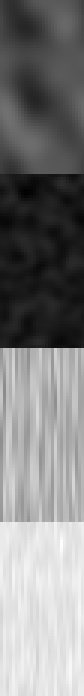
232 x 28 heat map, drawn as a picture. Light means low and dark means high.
The table splits into 4 rows of 1 panel. Panel 1,1: high, smooth. Panel 2,1: very high, blotchy, faint in contrast. Panel 3,1: low, streaked downward. Panel 4,1: very low, streaked downward, faint in contrast.
